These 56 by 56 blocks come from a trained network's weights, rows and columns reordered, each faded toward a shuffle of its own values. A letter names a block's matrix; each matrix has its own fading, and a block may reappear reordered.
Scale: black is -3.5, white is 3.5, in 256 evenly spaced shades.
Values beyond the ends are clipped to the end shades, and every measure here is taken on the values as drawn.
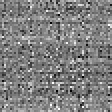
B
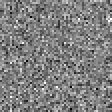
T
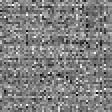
B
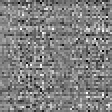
B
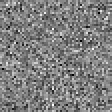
T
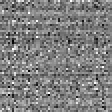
B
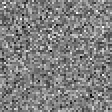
T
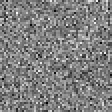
T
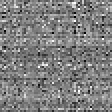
B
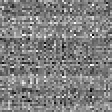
B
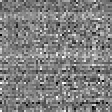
B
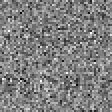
T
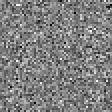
T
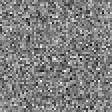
T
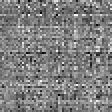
B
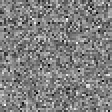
T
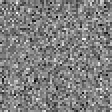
T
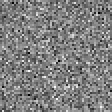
T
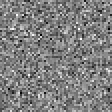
T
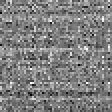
B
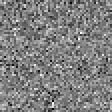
T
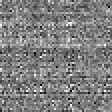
B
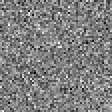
T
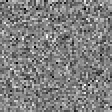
T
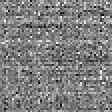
B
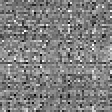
B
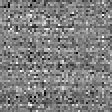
B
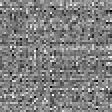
B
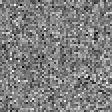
T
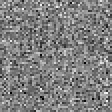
T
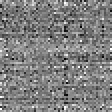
B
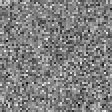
T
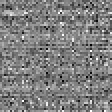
B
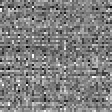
B
